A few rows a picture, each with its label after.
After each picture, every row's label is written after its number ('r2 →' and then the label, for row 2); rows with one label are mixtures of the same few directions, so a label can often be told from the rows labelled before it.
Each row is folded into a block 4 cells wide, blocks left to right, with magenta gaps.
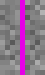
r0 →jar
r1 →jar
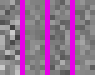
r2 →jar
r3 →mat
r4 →jar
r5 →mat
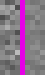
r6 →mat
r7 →mat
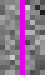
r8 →jar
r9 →jar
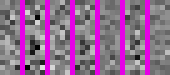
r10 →mat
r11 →mat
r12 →jar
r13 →mat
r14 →jar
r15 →jar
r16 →mat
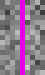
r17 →mat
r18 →jar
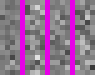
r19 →jar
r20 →jar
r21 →mat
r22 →mat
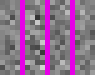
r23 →mat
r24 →mat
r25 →jar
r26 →mat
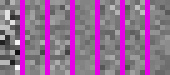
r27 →mat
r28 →mat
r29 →mat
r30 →jar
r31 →jar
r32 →jar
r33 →jar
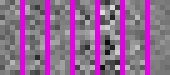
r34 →jar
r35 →jar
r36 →mat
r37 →mat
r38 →mat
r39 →mat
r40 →jar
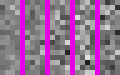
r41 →jar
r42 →mat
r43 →mat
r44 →jar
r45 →mat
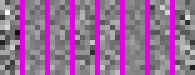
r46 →mat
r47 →jar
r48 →jar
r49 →mat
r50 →jar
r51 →mat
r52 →jar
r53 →mat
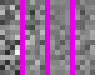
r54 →mat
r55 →mat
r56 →jar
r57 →mat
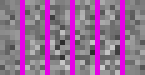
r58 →mat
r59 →mat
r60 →jar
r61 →mat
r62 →mat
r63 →mat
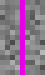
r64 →jar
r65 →mat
